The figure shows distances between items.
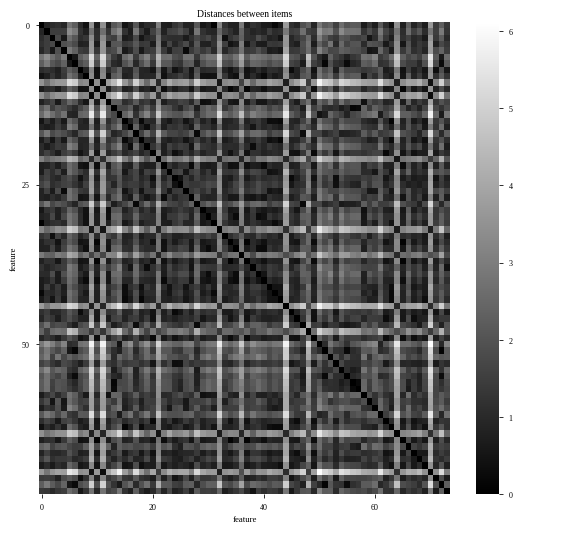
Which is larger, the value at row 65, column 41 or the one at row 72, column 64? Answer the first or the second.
the second
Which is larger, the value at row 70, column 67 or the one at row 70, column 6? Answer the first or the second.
the second
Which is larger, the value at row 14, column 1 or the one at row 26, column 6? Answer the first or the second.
the first
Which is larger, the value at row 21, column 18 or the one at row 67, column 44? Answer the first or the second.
the second
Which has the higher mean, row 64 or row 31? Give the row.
64
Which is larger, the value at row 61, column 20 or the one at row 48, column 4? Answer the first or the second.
the second
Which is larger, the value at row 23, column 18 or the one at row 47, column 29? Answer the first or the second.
the second
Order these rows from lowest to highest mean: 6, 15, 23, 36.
15, 23, 6, 36
